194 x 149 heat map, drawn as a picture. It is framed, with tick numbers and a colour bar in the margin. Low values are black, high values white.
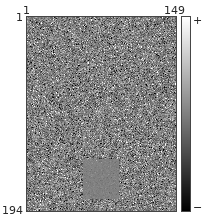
There are no regular stripes. There is no overall slope. Fine speckle covers the field. Overall the values sit about 50% of the way up the scale. The bottom middle is the calmest part. The halves do not mirror each other. An odd patch, calmer than its surroundings, sits in the bottom middle.
